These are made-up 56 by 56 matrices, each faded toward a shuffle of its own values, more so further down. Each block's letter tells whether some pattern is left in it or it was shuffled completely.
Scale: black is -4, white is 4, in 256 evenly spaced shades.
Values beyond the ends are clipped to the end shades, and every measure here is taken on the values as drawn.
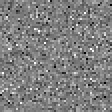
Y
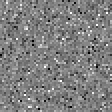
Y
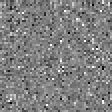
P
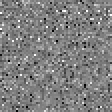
Y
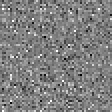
P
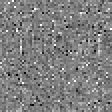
P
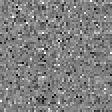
P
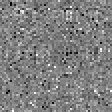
P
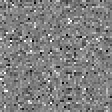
P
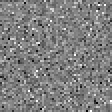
Y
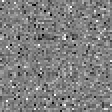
P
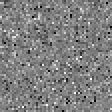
Y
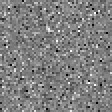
Y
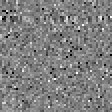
P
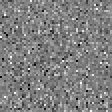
P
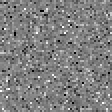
Y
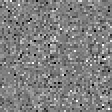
P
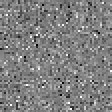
P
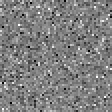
Y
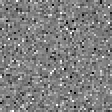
Y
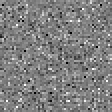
P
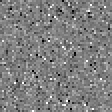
Y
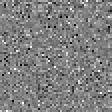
P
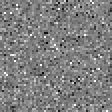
Y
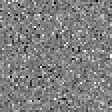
P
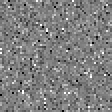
Y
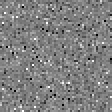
Y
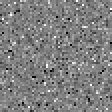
Y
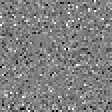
P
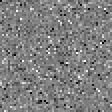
Y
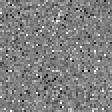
P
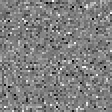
P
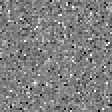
Y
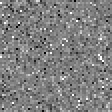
Y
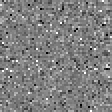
P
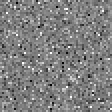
Y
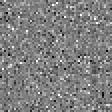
P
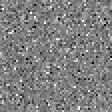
Y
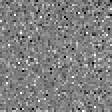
P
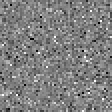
Y
